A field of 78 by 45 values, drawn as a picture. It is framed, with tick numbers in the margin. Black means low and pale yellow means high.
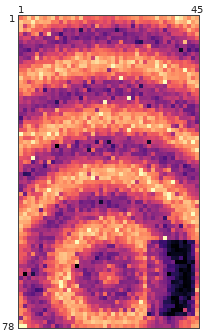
Rings: centred on the bottom middle. Ninth with the lowest average: bottom right. Odd patch: lower, in the bottom right.
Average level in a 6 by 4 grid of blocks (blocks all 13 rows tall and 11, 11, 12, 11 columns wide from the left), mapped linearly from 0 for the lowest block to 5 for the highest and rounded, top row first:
4444 | 4444 | 5444 | 5445 | 3540 | 3540
